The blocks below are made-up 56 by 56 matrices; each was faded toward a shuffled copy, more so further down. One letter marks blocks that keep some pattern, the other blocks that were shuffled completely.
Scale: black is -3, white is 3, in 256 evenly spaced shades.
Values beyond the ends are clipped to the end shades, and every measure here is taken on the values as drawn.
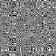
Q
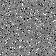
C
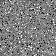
C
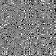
Q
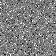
C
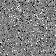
C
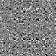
Q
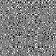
Q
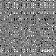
Q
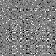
Q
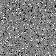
C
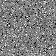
C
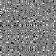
Q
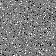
C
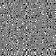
Q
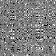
Q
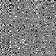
Q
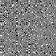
Q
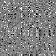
Q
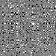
Q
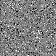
C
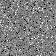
C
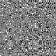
Q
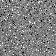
C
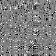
Q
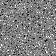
C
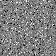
C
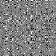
Q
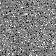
C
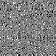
Q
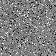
C
